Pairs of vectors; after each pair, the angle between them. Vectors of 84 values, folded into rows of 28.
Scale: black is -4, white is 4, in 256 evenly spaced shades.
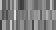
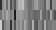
nearly opposite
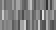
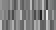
partly aligned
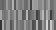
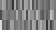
nearly opposite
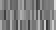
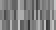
nearly parallel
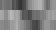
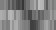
nearly parallel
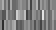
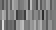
nearly opposite
